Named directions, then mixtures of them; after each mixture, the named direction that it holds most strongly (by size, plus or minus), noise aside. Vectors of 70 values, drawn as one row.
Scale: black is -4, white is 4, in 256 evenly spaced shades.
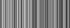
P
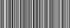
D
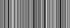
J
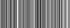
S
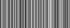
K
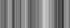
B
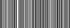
P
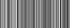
S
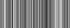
D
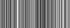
S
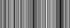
J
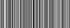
D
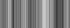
B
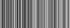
P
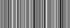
J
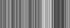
B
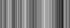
B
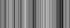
B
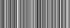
S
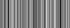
J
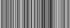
K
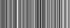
S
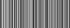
P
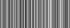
K
